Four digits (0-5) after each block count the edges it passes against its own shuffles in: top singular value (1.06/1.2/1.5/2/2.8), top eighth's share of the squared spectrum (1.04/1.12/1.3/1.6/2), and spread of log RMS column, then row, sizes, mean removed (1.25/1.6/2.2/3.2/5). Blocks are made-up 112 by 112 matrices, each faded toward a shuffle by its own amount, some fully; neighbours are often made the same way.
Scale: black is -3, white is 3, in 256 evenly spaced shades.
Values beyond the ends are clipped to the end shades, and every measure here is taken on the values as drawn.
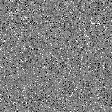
3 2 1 1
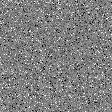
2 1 0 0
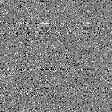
4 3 1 2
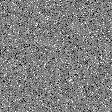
1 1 0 0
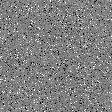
0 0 0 0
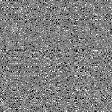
4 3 2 3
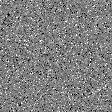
0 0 0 0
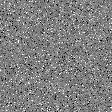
0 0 0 0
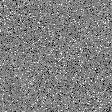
0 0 0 0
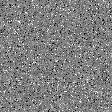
2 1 0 0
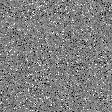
2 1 0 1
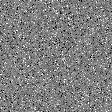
0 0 0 0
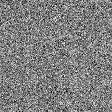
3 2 0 0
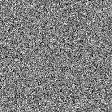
2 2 0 0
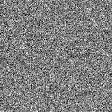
3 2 1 1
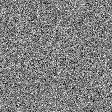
0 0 0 0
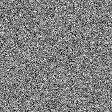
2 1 0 0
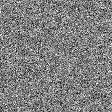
1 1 0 0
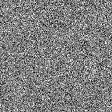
3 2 0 1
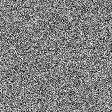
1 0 0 0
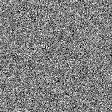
2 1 0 0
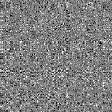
4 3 2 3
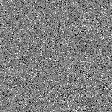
3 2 0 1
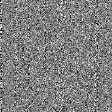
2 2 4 0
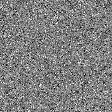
0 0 1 0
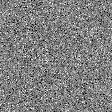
0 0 1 0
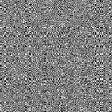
5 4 3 3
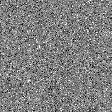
3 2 1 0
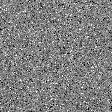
1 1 0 0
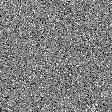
2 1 0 0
